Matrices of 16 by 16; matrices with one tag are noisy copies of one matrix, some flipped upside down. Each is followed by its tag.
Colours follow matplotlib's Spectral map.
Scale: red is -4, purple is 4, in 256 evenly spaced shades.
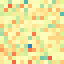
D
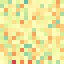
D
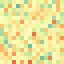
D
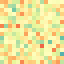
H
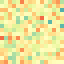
H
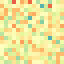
D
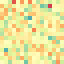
D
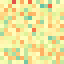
D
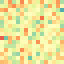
H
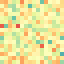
H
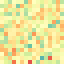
D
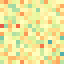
H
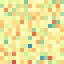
D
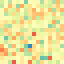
D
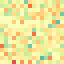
D
